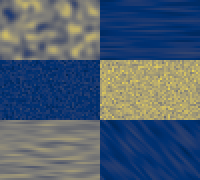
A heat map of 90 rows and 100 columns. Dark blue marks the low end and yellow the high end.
The table splits into 3 rows of 2 panels. Panel 1,1: middling, blotchy, strong in contrast. Panel 1,2: very low, streaked across, faint in contrast. Panel 2,1: very low, fine-grained, faint in contrast. Panel 2,2: high, fine-grained. Panel 3,1: middling, streaked across. Panel 3,2: very low, slanting down to the right, faint in contrast.
